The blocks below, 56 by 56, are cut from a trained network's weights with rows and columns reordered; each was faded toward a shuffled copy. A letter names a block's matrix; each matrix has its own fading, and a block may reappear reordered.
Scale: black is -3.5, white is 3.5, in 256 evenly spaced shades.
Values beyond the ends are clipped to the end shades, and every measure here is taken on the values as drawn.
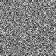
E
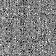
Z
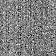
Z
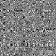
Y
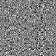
Y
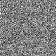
E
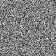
E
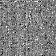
Z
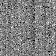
Z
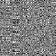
Y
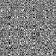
Y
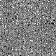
Z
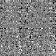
Y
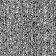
Z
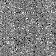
Z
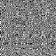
Y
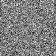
E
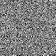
E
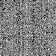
Z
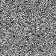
E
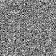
E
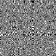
Y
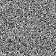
E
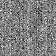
Z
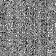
Z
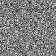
E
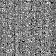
Z
